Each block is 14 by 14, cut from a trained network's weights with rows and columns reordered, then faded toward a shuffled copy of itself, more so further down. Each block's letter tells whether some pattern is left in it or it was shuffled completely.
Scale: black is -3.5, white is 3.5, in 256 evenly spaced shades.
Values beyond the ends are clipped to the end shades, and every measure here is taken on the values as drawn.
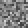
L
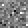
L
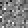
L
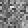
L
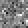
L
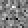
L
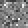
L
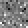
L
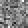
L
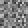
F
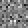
F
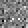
L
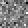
L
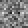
F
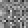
F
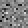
L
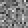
L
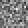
L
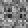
F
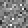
L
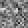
F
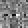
F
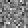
L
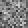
L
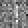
F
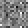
F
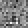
F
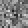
F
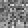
F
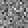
L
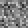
F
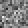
L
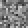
L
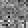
F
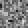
L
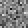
L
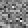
L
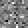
L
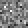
L
